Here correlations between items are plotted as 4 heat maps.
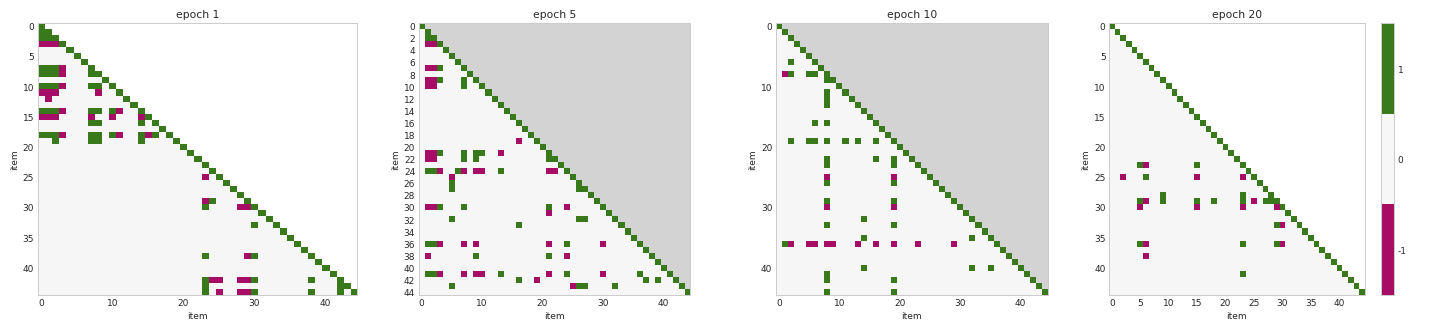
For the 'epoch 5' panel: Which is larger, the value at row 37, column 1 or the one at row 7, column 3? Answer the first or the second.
the second
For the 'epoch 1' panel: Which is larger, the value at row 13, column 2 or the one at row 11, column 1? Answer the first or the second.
the first
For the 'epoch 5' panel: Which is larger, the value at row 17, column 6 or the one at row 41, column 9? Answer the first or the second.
the first
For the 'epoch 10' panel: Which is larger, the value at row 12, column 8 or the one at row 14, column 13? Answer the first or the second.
the first
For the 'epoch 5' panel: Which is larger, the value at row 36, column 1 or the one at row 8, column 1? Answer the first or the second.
the first
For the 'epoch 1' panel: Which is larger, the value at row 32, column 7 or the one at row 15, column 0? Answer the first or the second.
the first
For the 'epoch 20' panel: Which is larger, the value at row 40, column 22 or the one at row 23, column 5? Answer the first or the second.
the second
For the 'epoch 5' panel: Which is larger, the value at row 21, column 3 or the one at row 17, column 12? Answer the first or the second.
the first
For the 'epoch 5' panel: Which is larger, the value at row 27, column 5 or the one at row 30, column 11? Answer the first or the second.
the first
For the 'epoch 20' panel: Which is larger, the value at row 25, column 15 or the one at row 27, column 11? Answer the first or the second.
the second
